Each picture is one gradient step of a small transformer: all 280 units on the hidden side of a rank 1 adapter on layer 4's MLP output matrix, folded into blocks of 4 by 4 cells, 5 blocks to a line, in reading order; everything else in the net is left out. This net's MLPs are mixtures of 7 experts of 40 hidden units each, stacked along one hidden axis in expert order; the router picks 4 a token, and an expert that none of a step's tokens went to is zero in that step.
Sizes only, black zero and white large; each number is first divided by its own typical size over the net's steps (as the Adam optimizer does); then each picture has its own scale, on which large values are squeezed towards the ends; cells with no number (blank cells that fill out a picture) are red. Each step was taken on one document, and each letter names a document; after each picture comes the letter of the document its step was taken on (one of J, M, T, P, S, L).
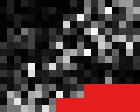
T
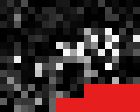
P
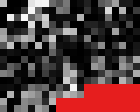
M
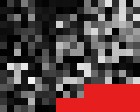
P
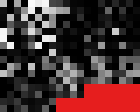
M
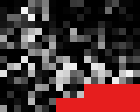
M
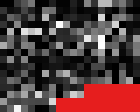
T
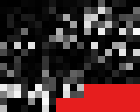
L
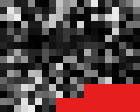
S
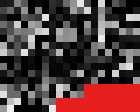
L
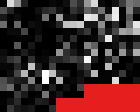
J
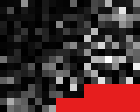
T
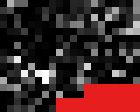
J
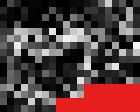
P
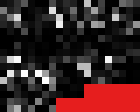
J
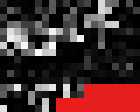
L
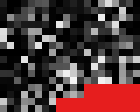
M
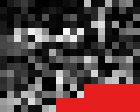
T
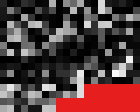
L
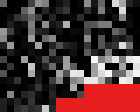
M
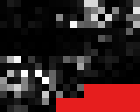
J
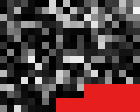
S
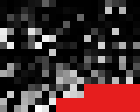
M
